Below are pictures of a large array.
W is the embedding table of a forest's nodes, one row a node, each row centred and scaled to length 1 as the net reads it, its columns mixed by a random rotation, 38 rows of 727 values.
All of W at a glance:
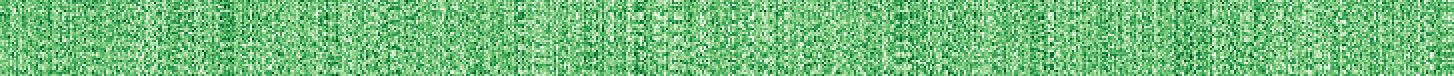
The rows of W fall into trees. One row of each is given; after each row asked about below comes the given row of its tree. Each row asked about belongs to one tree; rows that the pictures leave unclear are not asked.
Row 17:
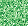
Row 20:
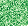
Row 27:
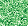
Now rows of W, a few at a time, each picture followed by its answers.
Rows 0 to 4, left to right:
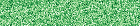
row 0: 20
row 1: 17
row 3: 17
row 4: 17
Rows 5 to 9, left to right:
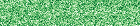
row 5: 27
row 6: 20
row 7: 20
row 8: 20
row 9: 20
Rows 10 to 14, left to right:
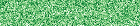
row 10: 17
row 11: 17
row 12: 20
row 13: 20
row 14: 27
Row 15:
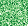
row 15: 20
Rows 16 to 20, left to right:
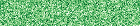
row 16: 17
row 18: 20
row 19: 20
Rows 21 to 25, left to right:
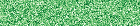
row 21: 27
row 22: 27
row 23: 17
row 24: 17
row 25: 20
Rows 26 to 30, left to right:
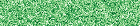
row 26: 27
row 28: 27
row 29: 20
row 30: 17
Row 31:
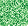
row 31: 20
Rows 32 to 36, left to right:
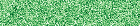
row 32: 27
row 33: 27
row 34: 27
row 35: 17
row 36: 17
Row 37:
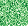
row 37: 20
